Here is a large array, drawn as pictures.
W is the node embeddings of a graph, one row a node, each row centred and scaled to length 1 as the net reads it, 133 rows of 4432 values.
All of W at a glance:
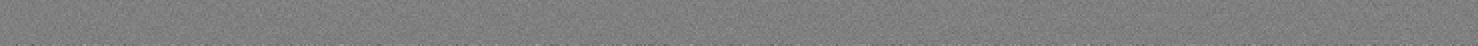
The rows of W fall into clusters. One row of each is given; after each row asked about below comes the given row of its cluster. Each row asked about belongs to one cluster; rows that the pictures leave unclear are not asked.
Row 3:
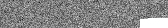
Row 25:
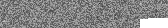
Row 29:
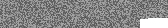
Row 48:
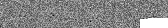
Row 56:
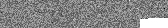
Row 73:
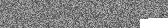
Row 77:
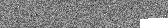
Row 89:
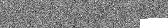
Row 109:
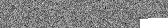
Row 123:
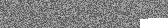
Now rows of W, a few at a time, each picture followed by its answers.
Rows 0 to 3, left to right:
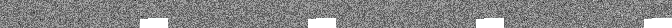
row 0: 123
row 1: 123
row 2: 109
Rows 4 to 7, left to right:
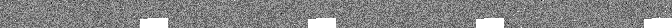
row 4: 73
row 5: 109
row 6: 56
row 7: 48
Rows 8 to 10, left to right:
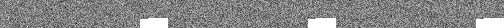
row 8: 77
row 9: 73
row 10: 73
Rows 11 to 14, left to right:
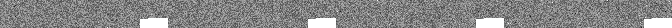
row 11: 77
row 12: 48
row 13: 89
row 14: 48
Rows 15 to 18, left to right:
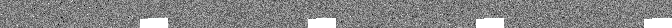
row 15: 3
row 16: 56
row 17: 77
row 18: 123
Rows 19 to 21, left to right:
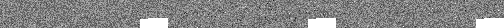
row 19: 29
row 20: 25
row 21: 56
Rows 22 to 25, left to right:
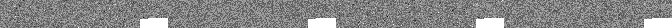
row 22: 77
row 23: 48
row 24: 123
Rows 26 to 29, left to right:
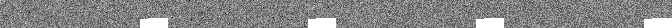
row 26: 109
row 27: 123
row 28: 56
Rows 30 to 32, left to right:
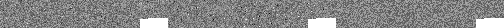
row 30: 123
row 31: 109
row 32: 56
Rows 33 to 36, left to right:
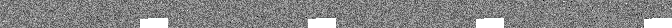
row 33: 25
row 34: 73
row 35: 25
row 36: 48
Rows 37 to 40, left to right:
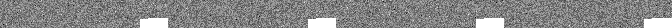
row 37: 25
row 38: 109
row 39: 123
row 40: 73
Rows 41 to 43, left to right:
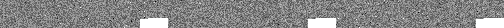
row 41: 29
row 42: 73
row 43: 73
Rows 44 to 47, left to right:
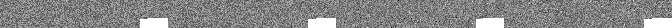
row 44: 73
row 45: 77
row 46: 3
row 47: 56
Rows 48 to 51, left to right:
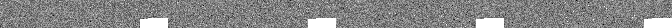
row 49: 25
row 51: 3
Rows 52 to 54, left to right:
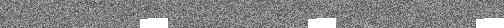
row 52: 48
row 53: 77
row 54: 29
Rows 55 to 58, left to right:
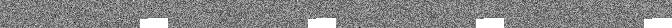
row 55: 73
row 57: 73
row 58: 123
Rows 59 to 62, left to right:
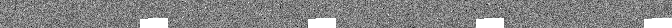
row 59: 56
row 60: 48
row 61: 56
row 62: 3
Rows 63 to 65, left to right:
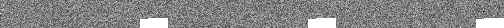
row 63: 56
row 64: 77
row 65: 89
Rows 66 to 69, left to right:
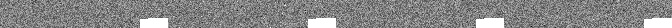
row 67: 123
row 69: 77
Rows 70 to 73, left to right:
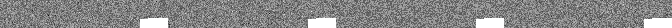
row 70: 3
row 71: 109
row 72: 123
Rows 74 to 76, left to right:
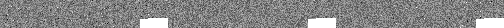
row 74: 109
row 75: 3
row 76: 29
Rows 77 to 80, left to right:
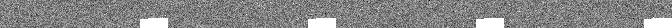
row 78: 29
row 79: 56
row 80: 48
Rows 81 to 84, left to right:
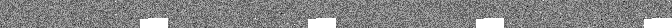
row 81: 109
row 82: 109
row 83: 48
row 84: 48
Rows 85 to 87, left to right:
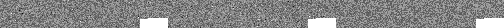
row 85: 73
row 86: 48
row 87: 123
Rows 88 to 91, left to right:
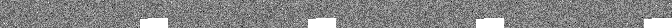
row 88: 48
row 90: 109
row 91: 73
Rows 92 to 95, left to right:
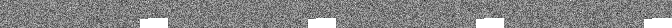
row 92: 25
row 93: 89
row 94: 77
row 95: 109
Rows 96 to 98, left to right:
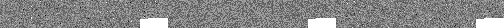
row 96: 29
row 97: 48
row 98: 77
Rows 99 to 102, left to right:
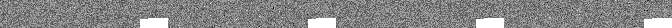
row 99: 25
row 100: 109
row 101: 48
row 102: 29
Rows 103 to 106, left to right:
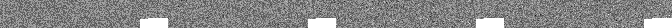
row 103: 29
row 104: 73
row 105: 73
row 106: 77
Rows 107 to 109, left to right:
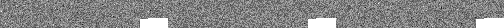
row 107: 89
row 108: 77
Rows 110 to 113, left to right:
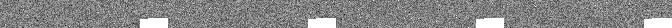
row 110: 73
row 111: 56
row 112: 3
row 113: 29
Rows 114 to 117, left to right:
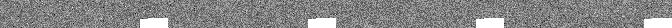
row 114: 48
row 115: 109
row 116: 29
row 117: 29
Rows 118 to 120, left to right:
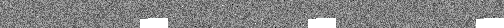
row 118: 89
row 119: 77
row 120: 3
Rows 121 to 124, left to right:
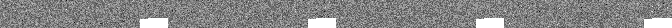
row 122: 25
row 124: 89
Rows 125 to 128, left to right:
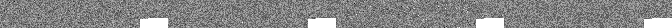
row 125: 25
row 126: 73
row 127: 77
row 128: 89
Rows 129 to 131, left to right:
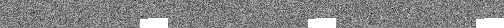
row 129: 123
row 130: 29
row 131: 29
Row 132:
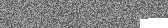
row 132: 56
